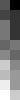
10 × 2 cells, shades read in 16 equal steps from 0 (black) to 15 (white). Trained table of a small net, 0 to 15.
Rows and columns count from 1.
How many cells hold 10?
0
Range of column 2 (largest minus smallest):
12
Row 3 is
7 3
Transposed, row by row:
5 4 7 7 6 8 12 11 14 15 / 0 3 3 3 7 6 8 9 9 12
